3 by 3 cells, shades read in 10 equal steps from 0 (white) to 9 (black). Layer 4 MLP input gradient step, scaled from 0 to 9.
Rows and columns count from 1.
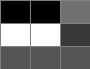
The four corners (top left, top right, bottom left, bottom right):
9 5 6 6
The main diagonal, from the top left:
9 0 6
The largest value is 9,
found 2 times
